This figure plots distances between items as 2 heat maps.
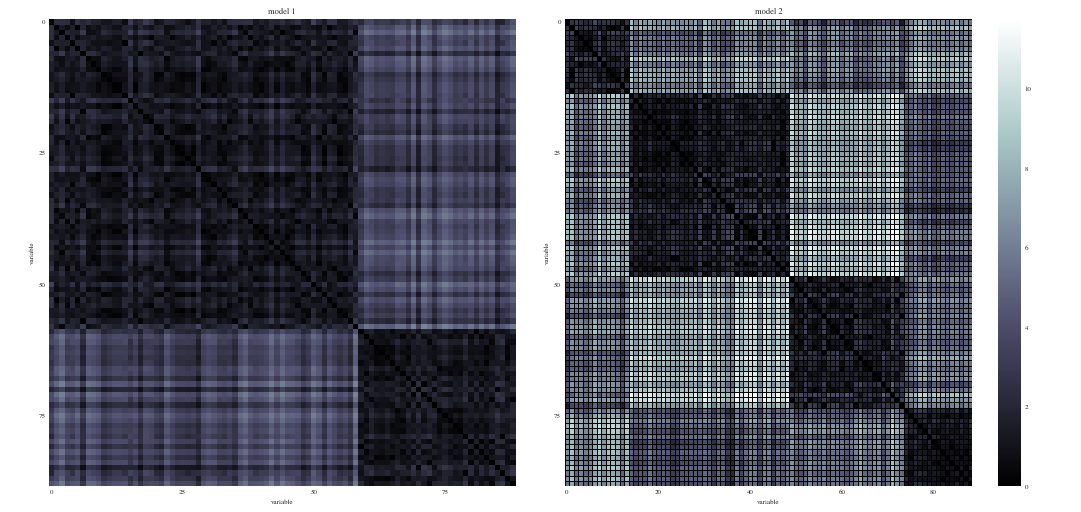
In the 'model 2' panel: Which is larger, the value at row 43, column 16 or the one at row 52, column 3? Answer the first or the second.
the second
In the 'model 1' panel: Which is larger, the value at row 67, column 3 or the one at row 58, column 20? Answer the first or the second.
the first
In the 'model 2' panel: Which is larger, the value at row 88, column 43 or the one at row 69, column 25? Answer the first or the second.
the second
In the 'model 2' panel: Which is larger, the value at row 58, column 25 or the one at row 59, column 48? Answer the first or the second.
the second
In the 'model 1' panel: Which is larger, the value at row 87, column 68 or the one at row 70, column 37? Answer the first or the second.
the second
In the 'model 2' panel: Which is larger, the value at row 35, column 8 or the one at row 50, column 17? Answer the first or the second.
the second
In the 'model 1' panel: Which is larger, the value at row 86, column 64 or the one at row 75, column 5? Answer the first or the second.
the second
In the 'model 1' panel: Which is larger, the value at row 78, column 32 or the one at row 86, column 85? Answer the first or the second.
the first
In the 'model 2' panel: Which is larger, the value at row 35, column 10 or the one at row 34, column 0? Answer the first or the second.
the first
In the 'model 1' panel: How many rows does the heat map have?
89
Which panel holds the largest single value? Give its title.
model 2
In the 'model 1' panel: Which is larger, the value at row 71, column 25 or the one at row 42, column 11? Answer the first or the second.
the first
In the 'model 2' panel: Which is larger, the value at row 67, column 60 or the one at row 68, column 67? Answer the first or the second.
the first
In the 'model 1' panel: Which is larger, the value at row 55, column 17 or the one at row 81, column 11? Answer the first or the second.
the second
